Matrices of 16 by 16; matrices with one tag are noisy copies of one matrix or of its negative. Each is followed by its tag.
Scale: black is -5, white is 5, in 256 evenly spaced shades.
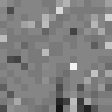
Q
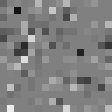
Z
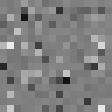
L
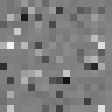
L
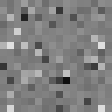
L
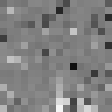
Q
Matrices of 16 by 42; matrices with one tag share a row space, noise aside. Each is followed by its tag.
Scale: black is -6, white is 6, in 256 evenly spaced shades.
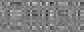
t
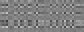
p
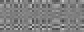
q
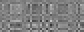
t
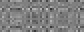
t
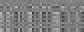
q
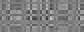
t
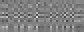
p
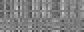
q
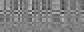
q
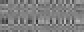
p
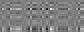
t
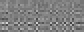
p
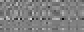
q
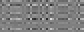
t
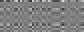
q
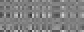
q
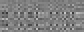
p
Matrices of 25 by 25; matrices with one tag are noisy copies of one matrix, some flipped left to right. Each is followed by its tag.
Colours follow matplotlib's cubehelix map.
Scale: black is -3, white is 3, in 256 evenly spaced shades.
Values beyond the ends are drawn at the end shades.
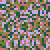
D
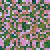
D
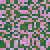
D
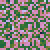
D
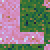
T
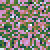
D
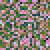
D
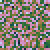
D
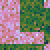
T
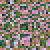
D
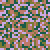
D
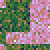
T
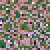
D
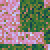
T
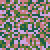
D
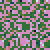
D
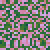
D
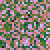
D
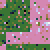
T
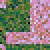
T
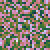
D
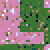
T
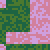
T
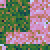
T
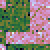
T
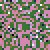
D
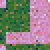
T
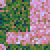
T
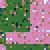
T
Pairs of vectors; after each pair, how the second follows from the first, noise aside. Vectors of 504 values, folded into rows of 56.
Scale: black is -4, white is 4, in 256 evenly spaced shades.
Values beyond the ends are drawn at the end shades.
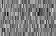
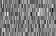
negated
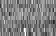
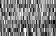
scaled up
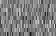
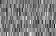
negated
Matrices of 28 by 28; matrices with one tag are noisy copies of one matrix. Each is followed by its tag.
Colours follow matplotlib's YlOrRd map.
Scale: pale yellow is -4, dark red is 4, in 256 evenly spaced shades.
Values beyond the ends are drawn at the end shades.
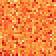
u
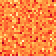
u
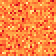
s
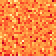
u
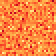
s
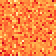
u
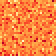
u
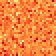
u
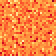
u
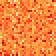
u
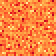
s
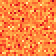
s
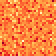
u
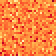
u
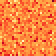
u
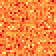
s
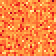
s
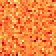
u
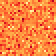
s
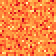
s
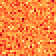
s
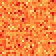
s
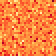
u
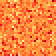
u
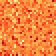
u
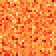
u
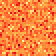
s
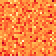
u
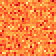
s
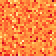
u
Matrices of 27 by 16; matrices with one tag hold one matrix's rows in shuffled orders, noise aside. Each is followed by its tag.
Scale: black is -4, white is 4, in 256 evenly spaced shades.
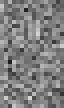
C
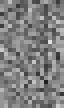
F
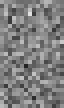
C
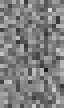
F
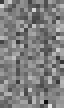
F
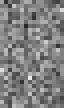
C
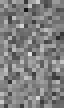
C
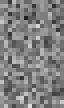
C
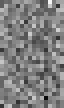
F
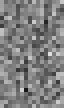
F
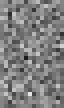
C
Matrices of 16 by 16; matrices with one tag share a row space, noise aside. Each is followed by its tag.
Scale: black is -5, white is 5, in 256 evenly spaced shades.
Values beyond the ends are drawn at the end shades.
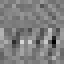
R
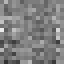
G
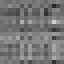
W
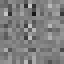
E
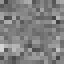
G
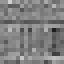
W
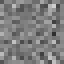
R
